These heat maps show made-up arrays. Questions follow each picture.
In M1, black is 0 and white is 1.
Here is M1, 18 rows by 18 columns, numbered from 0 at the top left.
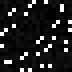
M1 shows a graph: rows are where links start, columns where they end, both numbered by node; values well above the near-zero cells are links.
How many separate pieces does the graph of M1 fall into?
2
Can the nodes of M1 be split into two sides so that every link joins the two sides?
yes
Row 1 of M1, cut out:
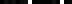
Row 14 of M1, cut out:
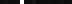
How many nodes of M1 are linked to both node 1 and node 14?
0
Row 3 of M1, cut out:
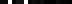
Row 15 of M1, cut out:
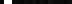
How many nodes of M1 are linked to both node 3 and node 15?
1
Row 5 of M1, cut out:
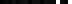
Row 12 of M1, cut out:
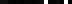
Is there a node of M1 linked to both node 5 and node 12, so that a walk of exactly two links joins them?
no
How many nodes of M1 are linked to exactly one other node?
2
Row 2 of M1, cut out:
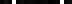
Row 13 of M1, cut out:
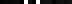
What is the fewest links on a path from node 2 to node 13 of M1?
3
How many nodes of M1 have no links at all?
1
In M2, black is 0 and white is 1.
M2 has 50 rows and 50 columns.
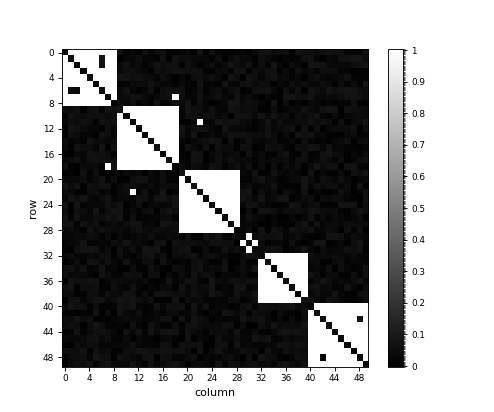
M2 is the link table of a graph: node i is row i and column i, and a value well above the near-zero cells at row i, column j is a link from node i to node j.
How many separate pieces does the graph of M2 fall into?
4
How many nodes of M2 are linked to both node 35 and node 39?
6
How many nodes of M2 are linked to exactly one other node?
2
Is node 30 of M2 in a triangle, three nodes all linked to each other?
no
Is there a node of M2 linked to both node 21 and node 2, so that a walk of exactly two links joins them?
no
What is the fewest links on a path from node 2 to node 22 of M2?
4
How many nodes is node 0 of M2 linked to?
8
